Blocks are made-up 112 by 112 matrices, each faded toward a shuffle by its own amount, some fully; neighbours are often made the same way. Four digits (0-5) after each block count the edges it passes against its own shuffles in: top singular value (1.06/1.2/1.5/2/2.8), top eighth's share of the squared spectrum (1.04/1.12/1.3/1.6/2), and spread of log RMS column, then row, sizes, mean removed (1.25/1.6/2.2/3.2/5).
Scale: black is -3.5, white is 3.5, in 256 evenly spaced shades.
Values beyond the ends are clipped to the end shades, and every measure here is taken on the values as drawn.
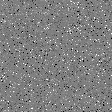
0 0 0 0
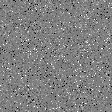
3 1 0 0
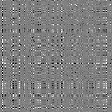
5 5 4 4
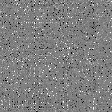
4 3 1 1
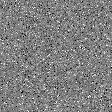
2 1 0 0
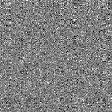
4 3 2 2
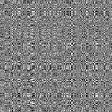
5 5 4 4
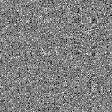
4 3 2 1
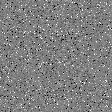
1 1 0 0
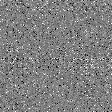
3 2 1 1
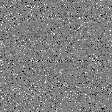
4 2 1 1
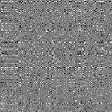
5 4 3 3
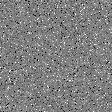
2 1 0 0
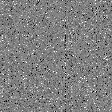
3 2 1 0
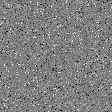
0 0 0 0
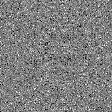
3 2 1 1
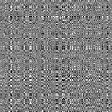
5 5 4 4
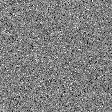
0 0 0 0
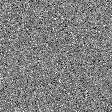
0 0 0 0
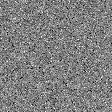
0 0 0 0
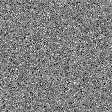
0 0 0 0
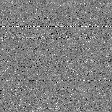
3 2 0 3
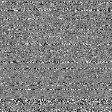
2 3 0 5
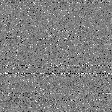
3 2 0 2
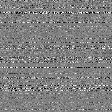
2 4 0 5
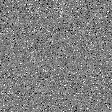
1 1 0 2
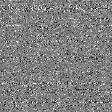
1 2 0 3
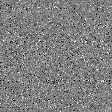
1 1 0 2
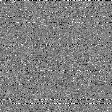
2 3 0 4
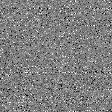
1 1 0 2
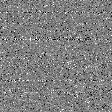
2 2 0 2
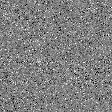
0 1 0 2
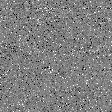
1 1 0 1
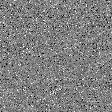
1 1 0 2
